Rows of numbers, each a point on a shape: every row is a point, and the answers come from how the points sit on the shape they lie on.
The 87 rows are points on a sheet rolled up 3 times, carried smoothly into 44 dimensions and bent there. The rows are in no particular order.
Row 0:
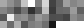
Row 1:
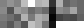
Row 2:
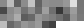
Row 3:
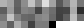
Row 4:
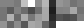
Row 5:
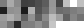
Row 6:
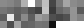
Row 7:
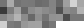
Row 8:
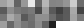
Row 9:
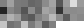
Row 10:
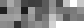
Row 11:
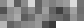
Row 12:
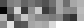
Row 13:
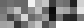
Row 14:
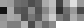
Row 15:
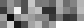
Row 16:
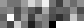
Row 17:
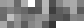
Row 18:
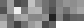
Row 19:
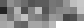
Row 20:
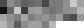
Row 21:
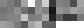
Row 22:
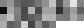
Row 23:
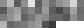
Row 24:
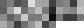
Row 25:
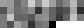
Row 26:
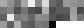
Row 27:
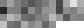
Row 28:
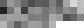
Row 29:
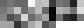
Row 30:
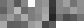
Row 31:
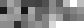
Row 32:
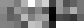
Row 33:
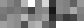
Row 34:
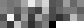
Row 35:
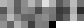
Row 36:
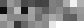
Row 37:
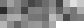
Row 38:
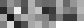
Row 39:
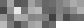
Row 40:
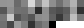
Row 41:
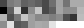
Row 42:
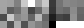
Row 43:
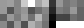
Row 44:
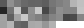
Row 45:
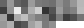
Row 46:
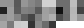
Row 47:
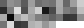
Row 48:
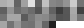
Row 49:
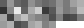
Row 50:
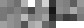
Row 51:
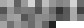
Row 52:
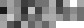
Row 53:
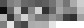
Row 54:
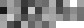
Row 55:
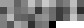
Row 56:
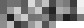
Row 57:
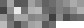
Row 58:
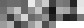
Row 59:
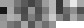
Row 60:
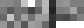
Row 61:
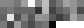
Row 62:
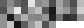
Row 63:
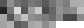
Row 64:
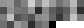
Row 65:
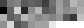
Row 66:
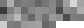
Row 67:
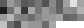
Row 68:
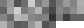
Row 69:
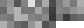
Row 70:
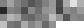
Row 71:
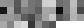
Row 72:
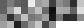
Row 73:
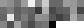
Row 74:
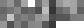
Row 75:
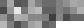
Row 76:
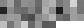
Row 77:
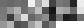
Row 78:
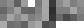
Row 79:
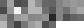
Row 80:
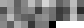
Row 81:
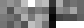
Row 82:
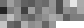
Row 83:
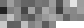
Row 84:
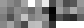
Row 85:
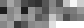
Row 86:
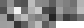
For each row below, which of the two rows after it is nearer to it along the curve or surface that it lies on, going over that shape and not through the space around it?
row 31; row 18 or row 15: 15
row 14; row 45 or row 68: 45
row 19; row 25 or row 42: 25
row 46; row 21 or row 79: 21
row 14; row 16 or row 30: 16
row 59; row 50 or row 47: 47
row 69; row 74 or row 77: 74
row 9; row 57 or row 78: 78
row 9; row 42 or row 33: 33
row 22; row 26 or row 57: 26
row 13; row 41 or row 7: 41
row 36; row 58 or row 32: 58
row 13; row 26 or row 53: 53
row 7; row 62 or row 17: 17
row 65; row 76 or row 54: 54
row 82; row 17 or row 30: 17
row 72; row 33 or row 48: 33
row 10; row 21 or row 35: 35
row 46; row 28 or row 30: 28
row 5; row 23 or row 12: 12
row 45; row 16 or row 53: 53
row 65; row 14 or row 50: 14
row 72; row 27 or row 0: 0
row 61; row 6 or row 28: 6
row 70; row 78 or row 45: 45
